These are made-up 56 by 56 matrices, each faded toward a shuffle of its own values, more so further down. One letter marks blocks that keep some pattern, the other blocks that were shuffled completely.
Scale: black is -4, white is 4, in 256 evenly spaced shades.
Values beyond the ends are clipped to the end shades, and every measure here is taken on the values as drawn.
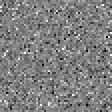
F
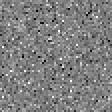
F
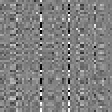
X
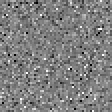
F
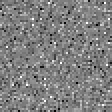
F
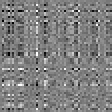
X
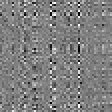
X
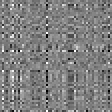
X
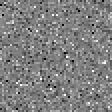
F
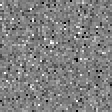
F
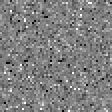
F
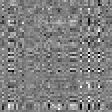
X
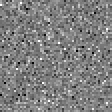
F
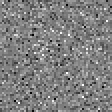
F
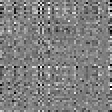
X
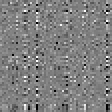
X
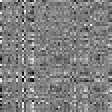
X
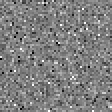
F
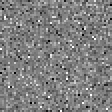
F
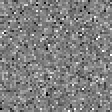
F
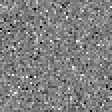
F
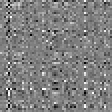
X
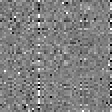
X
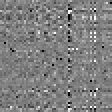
X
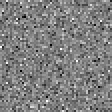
F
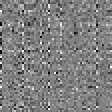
X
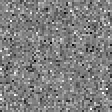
F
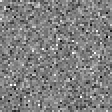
F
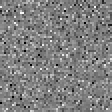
F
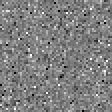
F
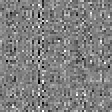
X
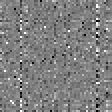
X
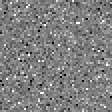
F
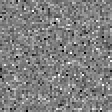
F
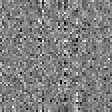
X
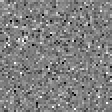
F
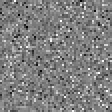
F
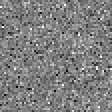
F
